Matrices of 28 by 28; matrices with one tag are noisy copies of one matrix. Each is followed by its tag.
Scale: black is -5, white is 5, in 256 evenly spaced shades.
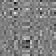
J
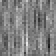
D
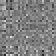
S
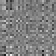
S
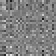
S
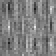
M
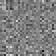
S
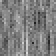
D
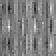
M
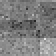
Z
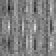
M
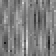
D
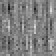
M
